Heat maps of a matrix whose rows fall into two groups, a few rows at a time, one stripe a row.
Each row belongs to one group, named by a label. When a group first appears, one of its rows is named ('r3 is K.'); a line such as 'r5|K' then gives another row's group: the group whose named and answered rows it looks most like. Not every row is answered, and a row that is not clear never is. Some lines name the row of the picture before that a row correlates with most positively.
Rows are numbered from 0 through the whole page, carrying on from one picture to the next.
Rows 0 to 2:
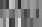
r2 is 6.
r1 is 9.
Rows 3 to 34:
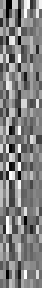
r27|9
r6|6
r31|6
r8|9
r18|9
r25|6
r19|6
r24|6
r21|6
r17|6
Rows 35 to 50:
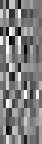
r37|6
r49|9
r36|6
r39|6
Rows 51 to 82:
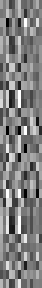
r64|9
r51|6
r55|6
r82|6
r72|9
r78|6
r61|6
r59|9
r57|9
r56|6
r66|6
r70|9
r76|6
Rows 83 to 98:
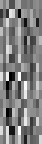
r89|6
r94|9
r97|6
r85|9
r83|6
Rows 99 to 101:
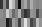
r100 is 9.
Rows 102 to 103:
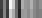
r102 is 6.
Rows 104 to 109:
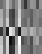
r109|6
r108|6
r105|6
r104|9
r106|6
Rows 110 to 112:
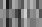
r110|9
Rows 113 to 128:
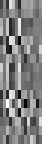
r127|9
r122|6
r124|9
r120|6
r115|6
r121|6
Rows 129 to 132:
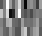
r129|9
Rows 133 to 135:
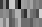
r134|9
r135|6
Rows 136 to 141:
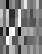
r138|6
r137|6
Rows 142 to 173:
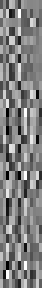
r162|9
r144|9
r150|6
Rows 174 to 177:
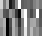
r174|6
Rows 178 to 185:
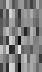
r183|6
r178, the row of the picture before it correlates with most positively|174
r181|9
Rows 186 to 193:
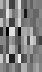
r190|9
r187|9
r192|6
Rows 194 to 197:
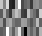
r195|9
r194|6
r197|9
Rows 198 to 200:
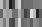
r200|6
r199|9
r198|6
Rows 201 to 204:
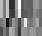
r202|6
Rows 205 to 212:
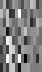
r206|6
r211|9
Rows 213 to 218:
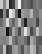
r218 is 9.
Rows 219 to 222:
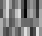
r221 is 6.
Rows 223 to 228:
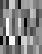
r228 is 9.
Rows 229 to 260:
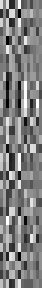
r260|6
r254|6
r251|9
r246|6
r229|6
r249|6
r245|9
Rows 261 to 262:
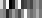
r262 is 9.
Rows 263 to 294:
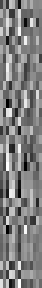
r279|6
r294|6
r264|6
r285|9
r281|9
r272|9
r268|6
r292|6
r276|6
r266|6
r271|9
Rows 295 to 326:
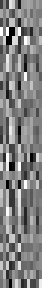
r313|6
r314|9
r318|9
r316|6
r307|9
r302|9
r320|9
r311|6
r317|6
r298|6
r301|9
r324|6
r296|6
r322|6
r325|9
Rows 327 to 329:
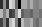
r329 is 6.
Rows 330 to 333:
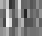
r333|6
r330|6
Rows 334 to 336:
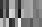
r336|6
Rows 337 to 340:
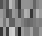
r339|6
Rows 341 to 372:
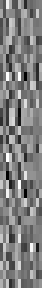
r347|9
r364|9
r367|6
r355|6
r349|9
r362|9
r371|9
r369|9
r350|9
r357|9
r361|6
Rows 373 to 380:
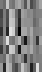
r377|9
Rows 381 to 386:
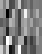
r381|6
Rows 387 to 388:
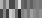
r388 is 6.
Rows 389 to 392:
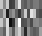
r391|6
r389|6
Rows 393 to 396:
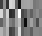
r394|6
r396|6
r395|9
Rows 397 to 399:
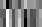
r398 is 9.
